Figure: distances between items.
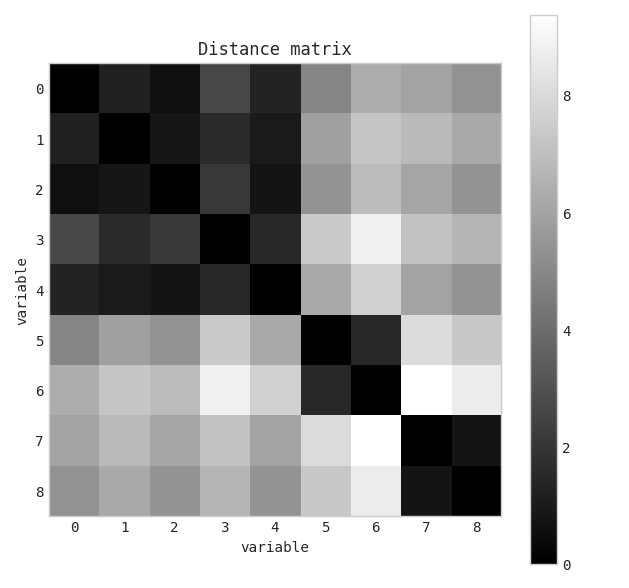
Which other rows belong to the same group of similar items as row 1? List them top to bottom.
0, 2, 3, 4
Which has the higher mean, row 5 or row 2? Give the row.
5
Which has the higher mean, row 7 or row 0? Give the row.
7
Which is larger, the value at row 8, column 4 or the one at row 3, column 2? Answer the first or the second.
the first
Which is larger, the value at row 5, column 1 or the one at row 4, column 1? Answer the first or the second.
the first
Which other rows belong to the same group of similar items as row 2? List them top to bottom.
0, 1, 3, 4
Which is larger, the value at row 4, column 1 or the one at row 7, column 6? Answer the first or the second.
the second
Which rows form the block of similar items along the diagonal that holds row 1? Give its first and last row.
0 to 4
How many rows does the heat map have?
9
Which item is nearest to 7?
8
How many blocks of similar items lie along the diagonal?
3
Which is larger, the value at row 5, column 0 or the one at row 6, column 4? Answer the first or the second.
the second
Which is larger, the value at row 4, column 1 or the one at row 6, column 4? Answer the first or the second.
the second
